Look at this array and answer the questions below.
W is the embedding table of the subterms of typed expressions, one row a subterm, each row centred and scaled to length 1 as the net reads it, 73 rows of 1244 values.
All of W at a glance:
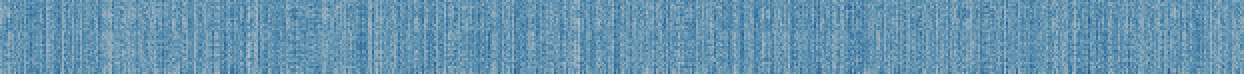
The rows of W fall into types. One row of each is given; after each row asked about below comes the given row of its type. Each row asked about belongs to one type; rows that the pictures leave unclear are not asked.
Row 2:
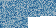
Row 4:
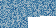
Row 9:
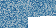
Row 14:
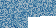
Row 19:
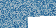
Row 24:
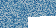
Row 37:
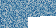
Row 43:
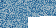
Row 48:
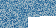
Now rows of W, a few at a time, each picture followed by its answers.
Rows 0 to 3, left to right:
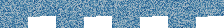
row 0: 24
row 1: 14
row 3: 19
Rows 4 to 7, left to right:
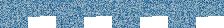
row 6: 43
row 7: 37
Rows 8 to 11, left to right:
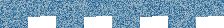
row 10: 9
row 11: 2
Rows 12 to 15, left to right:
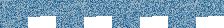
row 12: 2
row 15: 9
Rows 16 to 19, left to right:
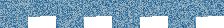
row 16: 9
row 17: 2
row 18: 37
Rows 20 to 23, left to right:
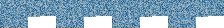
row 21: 4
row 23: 19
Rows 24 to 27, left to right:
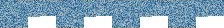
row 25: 37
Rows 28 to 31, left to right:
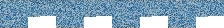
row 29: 37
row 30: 19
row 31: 24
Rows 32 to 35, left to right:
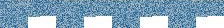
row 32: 9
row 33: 24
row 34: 14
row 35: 48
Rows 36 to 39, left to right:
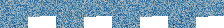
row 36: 24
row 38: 24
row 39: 14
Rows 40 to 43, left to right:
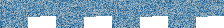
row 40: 2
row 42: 2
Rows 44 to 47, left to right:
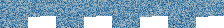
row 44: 43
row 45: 14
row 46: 48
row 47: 14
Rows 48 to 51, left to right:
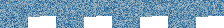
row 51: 19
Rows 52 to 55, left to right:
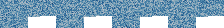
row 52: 24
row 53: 19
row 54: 14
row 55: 43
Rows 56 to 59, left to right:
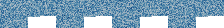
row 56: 19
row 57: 48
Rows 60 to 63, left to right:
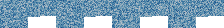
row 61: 48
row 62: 43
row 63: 2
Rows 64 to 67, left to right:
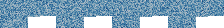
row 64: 19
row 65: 4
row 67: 24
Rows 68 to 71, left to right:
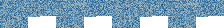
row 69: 9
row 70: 4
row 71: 9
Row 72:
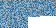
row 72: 4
